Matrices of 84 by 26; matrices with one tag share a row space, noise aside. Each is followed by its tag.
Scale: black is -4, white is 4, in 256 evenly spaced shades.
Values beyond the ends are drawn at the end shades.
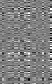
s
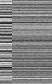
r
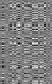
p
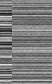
r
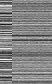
r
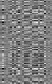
p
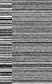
r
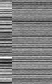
r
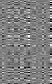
s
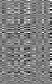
s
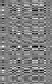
p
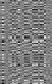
p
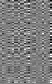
s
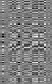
p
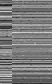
r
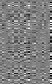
s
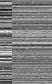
r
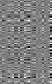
s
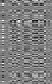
p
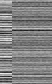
r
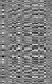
p
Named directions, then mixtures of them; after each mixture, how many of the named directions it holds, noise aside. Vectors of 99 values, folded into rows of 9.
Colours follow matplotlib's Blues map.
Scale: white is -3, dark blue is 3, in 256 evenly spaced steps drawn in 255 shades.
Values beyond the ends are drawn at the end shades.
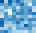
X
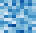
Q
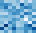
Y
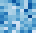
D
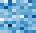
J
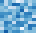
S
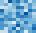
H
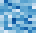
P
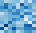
one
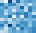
two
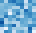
three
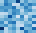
two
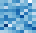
three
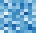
three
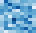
one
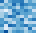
three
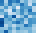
one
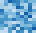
three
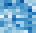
three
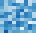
one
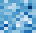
two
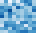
one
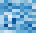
two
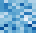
one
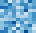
one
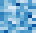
two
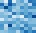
one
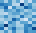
one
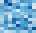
one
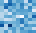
three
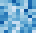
one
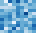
two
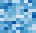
two
